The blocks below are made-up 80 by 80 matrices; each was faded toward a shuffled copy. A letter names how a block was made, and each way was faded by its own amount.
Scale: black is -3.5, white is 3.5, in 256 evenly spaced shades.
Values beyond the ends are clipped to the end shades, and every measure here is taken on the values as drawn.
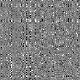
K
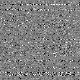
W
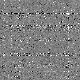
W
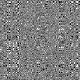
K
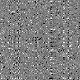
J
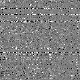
W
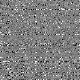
W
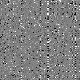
J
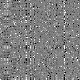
J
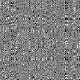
K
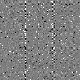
J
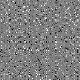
J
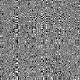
K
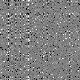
J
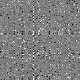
J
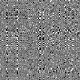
K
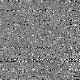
W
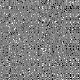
J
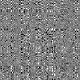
K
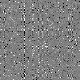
J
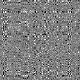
K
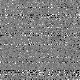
W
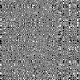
K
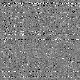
W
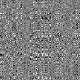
K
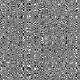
K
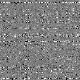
W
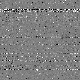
W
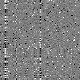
J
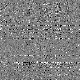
W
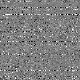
W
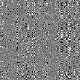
K
